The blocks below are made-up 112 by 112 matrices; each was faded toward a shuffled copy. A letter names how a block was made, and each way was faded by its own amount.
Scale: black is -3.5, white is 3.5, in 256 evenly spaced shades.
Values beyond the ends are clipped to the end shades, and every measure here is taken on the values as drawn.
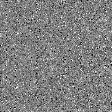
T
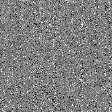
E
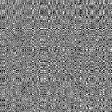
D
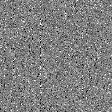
T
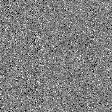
T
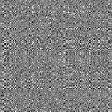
D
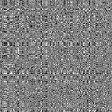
D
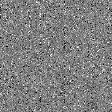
T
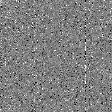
E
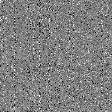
E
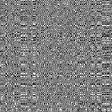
D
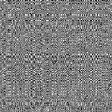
D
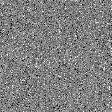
T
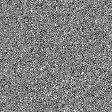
T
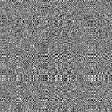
D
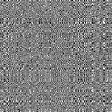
D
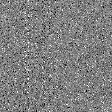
E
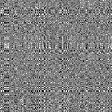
D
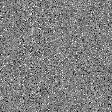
T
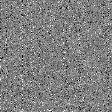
E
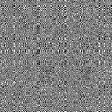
D
